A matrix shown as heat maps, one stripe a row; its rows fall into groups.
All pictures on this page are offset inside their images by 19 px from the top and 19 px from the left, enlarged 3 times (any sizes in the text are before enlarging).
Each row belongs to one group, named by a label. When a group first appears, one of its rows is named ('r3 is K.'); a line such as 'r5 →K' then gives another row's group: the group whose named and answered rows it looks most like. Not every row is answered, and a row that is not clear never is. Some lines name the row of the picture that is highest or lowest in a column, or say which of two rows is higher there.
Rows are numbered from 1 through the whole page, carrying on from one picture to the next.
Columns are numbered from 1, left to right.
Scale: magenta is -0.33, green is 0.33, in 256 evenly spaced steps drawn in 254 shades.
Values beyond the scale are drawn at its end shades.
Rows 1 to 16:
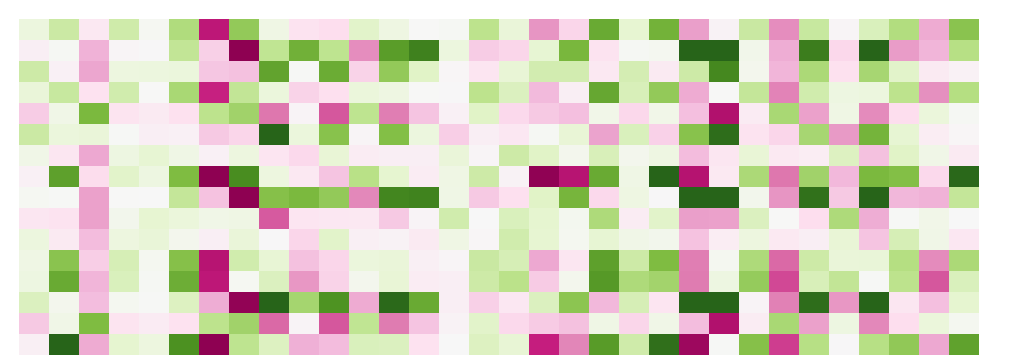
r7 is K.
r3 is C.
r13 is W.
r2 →C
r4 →W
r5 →K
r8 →W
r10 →K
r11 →K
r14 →C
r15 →K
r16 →W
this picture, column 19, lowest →8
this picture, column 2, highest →16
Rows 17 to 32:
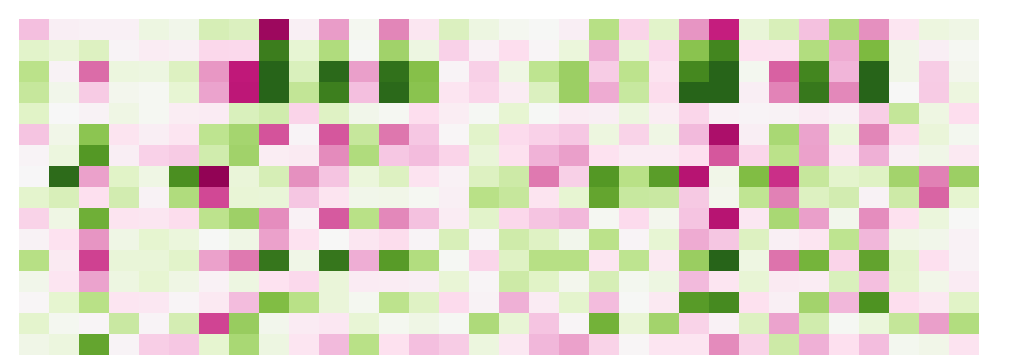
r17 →K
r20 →C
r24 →W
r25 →W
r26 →K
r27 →K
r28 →C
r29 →K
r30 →C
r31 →W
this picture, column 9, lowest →17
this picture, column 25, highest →24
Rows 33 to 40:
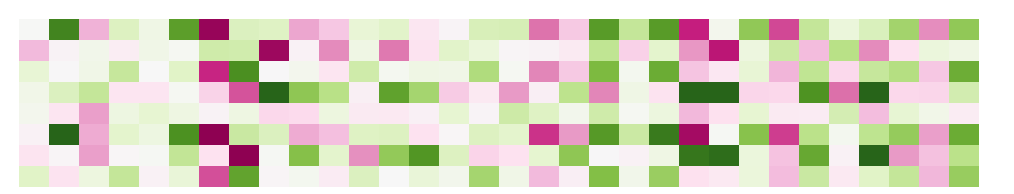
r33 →W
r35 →W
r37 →K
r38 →W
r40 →W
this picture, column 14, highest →39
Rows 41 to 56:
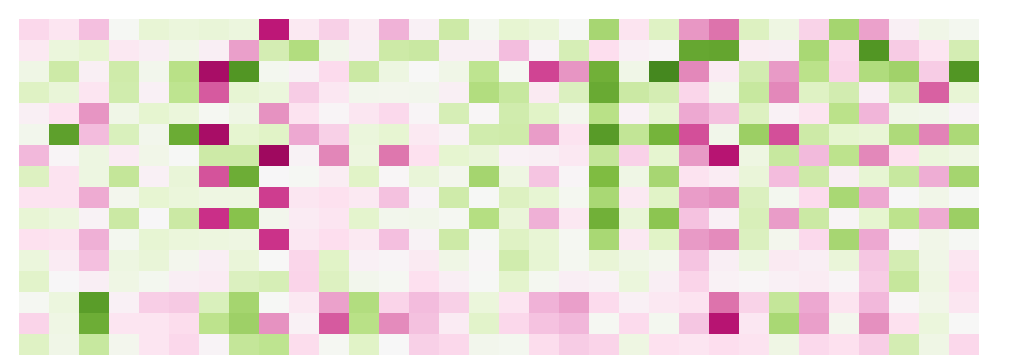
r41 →K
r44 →W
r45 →K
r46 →W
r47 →K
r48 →W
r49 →K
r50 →W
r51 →K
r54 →K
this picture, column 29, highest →42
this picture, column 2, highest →46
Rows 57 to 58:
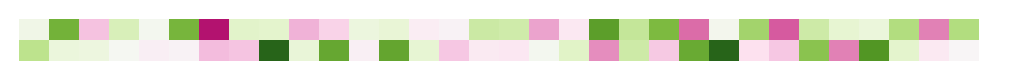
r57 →W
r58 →C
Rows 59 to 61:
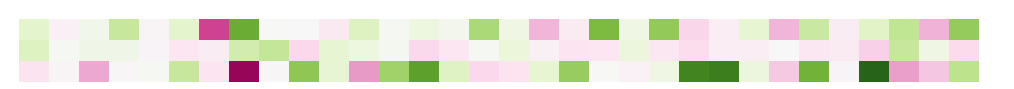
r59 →W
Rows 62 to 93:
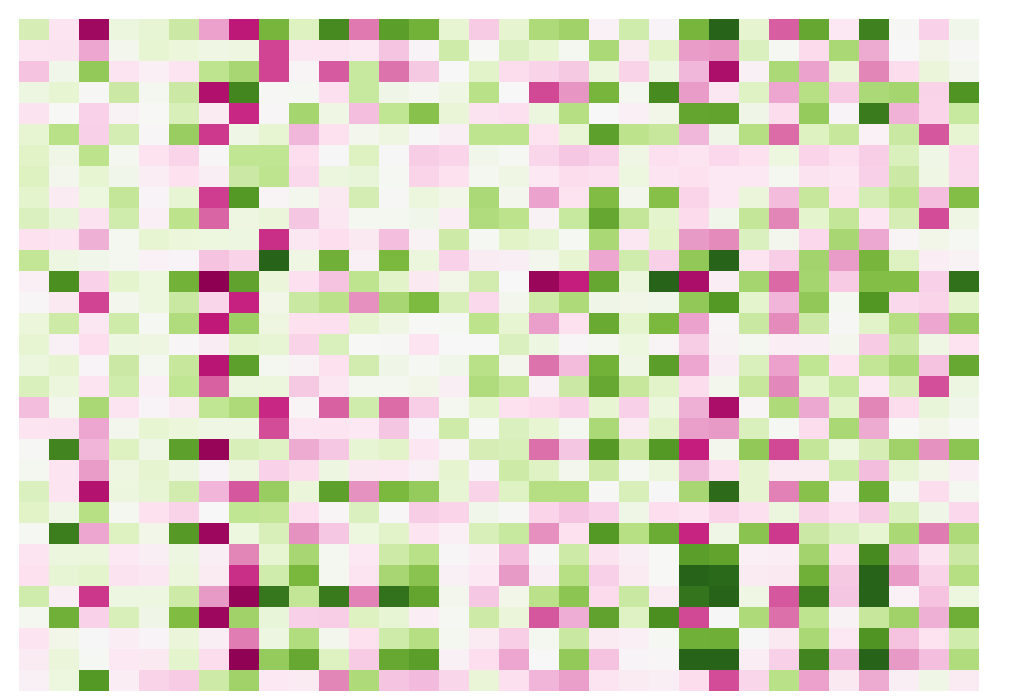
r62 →C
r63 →K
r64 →K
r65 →W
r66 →C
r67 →W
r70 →W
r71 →W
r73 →C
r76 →W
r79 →W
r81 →K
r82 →W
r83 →K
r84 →C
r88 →C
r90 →W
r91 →C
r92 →C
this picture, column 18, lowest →74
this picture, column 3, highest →93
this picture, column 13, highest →89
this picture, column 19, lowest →74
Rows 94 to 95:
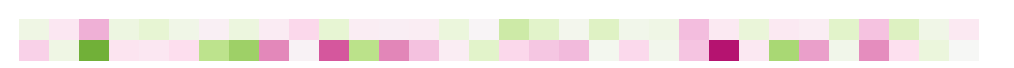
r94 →K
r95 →K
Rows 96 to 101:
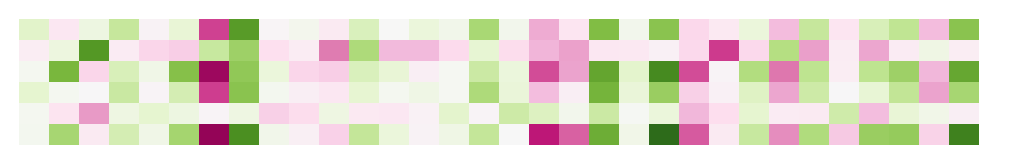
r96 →W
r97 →K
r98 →W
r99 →W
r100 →K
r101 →W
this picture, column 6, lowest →97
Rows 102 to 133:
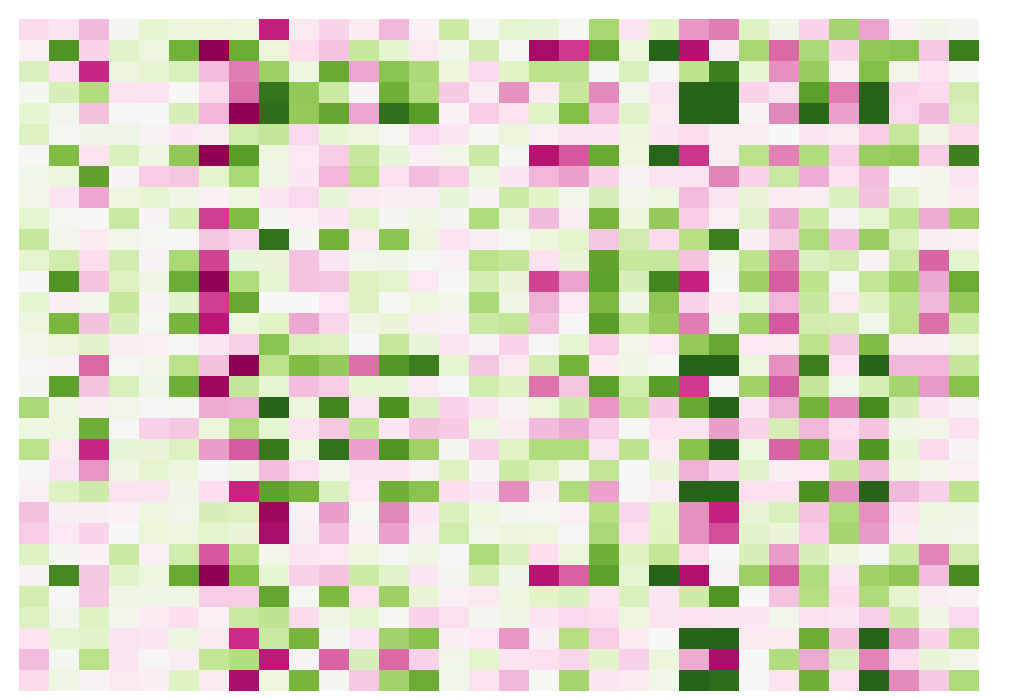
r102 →K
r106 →C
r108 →W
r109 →K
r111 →W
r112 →C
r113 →W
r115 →W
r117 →C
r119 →W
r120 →C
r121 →K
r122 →C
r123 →K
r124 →C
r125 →K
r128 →W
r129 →C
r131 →C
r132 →K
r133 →C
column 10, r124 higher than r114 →Yes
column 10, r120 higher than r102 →Yes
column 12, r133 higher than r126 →No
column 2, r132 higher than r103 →No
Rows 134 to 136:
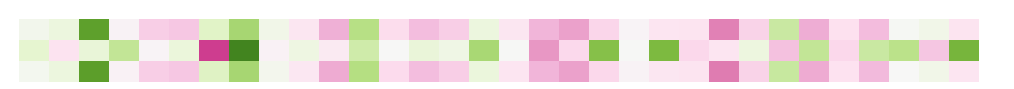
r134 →K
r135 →W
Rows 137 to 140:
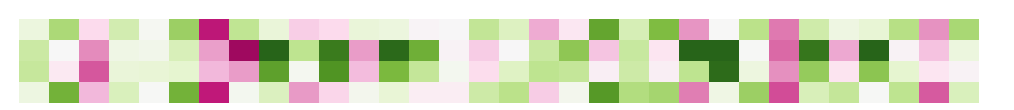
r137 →W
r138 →C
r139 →C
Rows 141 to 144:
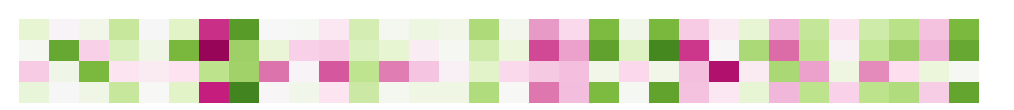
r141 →W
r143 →K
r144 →W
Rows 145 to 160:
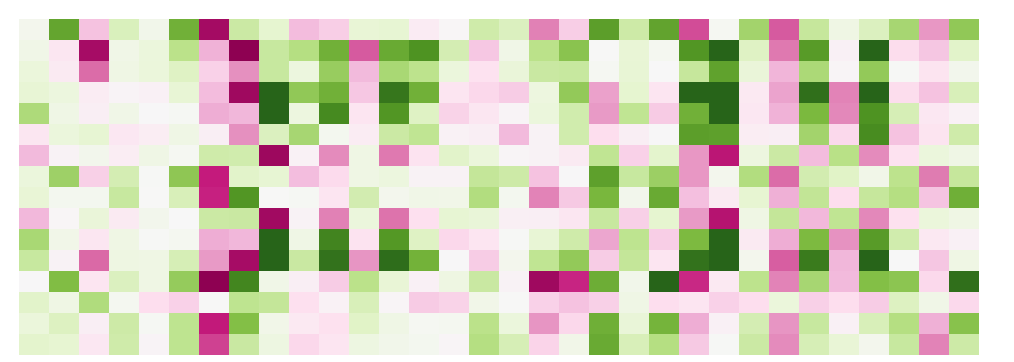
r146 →C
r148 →C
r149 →C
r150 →C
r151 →K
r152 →W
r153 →W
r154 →K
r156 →C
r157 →W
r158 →K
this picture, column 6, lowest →158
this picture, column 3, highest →158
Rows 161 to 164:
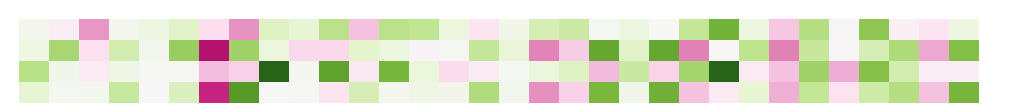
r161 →C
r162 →W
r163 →C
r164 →W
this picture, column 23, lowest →162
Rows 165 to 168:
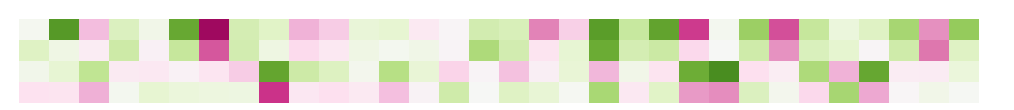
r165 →W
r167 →C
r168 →K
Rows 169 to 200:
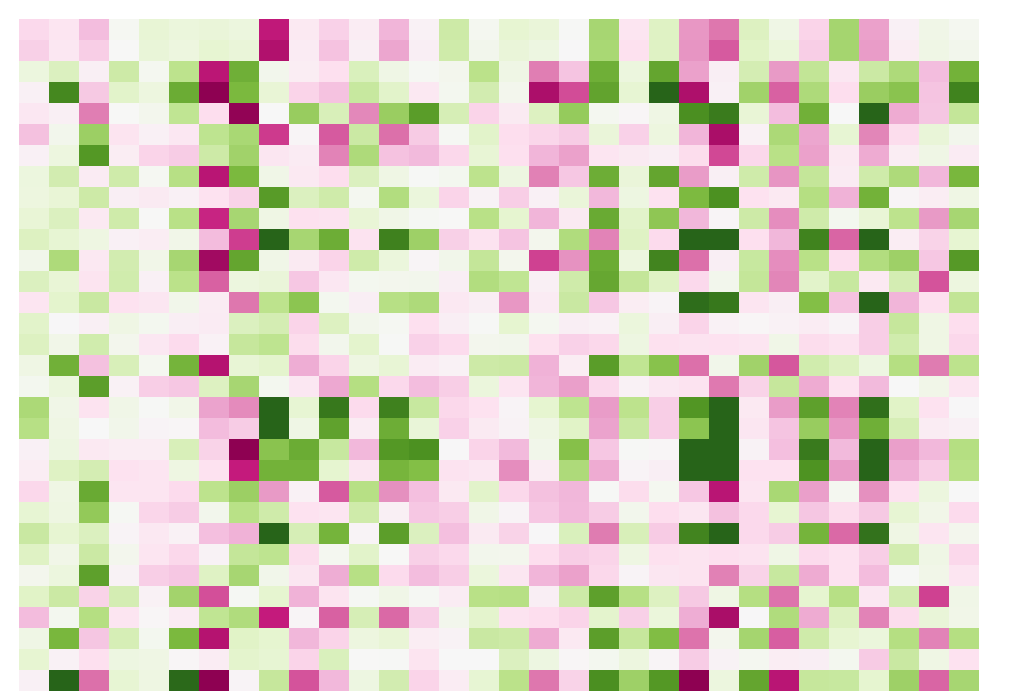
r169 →K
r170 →K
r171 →W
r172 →W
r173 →C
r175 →K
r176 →W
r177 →C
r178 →W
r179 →C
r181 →W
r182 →C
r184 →K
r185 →W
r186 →K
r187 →C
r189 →C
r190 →C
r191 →K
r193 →C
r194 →K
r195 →K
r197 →K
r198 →W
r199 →K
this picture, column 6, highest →200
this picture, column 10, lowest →200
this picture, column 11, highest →187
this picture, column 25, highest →200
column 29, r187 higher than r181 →Yes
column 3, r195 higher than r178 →Yes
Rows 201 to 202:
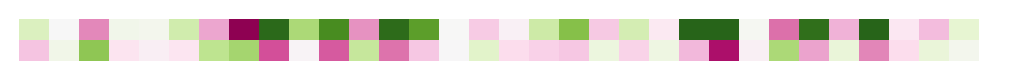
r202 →K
